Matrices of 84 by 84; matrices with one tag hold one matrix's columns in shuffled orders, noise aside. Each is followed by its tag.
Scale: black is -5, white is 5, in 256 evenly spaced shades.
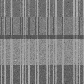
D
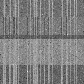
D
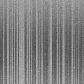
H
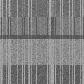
D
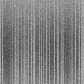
H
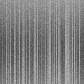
H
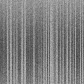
H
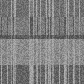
D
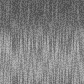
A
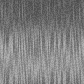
A
